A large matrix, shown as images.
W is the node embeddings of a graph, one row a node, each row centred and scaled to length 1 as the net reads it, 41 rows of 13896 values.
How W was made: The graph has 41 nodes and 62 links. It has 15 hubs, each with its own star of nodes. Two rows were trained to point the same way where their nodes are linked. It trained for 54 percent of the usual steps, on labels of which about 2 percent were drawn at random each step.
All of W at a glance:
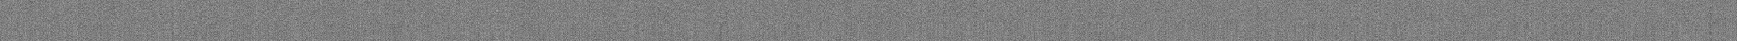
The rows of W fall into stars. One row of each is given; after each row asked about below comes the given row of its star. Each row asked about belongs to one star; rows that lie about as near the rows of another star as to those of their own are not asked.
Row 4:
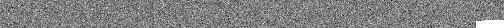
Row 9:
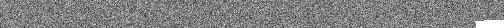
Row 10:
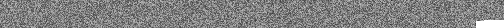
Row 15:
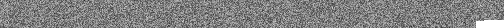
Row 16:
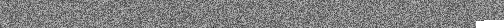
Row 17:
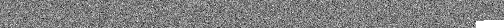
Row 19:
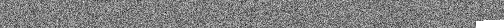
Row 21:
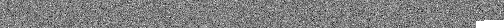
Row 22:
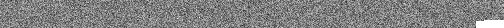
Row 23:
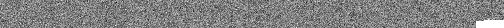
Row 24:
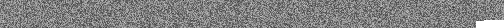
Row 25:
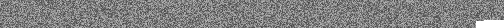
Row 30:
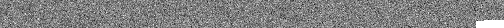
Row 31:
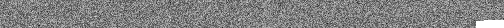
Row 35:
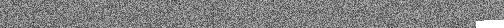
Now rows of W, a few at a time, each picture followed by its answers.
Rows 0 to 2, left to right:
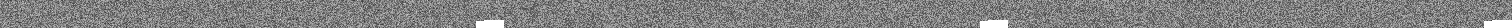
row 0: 22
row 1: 30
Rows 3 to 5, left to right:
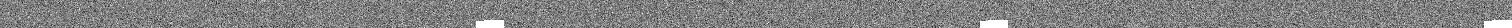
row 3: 25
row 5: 24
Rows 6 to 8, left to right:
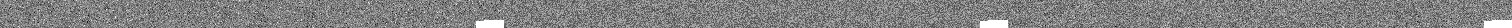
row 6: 30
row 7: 21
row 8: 23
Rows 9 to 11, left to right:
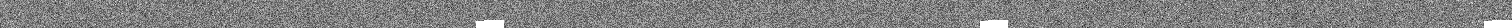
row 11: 10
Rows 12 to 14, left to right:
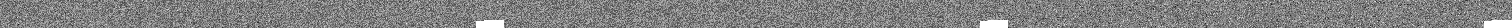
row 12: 16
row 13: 23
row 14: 21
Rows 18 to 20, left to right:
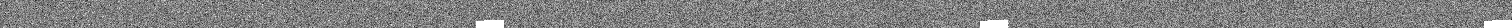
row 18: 25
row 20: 31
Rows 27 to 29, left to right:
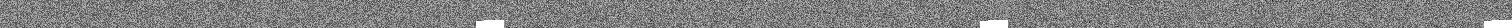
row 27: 4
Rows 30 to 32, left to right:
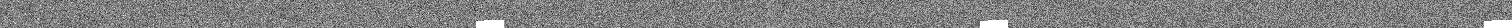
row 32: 17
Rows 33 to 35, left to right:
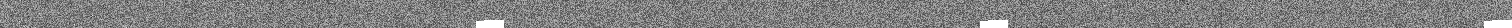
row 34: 9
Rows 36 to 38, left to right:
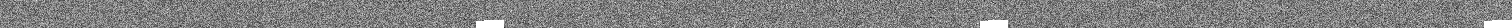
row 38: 35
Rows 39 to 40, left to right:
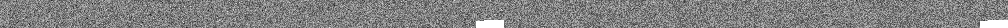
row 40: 19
